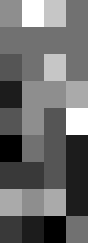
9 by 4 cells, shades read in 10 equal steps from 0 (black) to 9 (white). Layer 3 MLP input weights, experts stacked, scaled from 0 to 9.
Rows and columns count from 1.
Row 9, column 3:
0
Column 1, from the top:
5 4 3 1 3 0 2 6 2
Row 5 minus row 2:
-1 1 -1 5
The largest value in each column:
6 9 7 9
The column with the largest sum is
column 2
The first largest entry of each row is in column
2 1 3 4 4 2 3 1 4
